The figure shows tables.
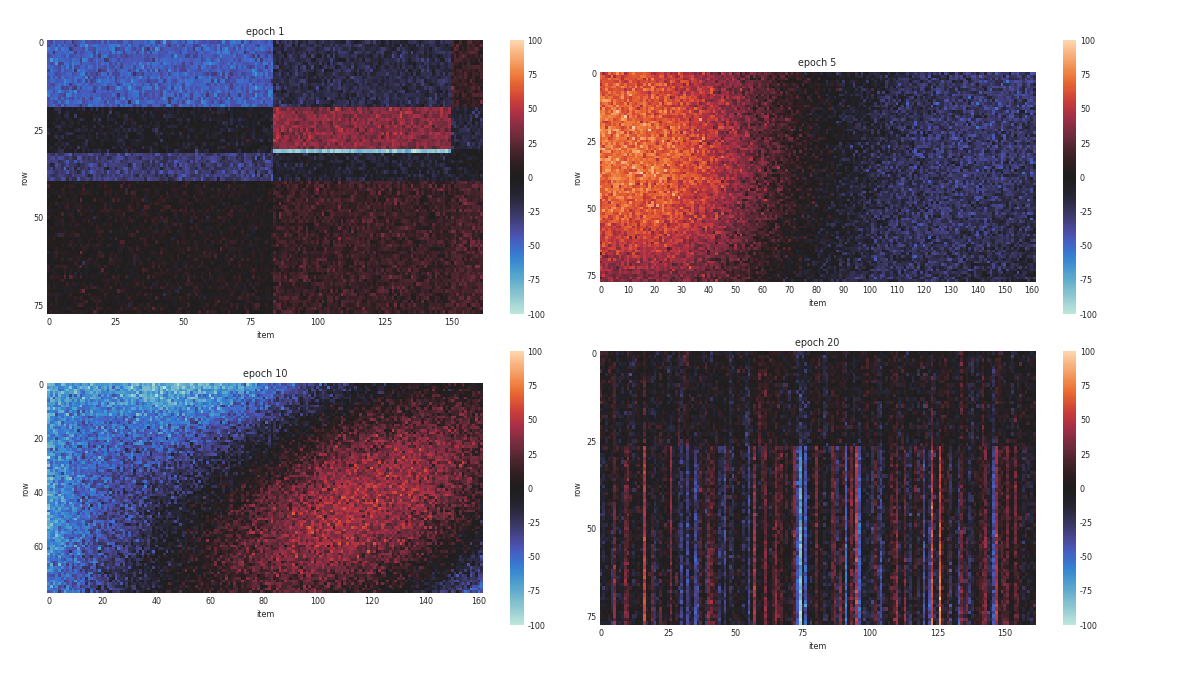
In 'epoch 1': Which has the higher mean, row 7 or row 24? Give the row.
24
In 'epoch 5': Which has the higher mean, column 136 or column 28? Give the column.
28
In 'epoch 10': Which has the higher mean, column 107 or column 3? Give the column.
107
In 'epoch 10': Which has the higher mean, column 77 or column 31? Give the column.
77
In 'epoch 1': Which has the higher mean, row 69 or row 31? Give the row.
69
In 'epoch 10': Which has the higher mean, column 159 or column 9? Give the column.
159
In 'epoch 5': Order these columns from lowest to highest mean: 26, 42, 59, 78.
78, 59, 42, 26
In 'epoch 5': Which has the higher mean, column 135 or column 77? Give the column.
77
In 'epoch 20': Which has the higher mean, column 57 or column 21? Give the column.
57
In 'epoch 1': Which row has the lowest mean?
31
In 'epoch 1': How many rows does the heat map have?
78
